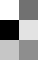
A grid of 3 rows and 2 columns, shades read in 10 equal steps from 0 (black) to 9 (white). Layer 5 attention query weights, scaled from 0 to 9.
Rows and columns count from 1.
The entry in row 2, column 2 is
8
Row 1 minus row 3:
2 -1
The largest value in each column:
9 8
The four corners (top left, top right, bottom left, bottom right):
9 4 7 5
